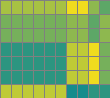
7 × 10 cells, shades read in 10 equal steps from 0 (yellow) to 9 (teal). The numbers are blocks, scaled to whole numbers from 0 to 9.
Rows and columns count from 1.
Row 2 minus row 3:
0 0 0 0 0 0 0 0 0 0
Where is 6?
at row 1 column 10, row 2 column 9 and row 3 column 9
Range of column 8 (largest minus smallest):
9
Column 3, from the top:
3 5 5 8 8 8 2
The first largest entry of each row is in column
10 9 9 1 1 1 7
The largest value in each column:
8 8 8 8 8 8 9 9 8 8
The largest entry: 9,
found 2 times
